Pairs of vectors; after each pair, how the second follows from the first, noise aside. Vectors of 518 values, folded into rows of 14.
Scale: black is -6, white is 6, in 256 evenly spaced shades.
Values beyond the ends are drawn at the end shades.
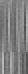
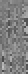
sign-scrambled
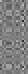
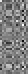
scaled up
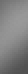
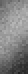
scaled up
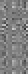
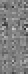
sign-scrambled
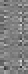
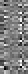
scaled up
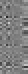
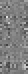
sign-scrambled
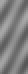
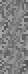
sign-scrambled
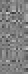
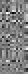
scaled up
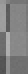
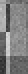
scaled up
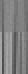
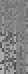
sign-scrambled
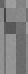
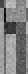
scaled up
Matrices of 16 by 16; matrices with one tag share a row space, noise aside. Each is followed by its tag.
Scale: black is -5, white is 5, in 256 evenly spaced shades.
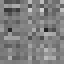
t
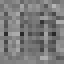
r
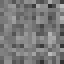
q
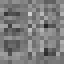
t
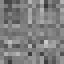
t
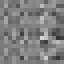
r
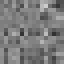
r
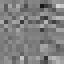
r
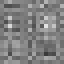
t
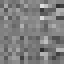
r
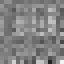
q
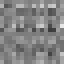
q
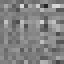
r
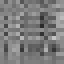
r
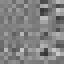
r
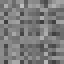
r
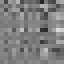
r
